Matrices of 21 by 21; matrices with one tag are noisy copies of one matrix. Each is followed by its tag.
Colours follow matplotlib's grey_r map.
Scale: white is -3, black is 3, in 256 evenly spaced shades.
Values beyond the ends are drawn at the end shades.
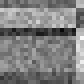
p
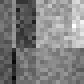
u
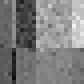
u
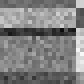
p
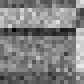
p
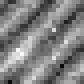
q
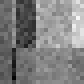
u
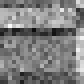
p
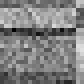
p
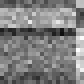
p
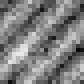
q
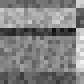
p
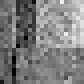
u
